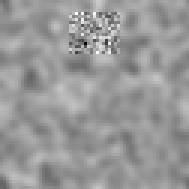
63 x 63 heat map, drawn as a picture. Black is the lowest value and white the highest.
Slope: none. Roughest part: top middle. Odd patch: rougher, in the top middle. Mirror symmetry: none.
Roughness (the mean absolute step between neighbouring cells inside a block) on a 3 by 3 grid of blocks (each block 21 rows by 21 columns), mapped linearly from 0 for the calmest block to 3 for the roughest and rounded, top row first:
0 3 0
0 0 0
0 0 0
